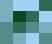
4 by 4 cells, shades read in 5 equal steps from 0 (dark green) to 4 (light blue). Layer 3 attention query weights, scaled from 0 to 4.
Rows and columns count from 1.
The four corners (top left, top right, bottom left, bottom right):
3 1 2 2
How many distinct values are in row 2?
4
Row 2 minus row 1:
0 -4 -3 3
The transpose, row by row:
3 3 2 2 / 4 0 1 3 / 4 1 2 4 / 1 4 3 2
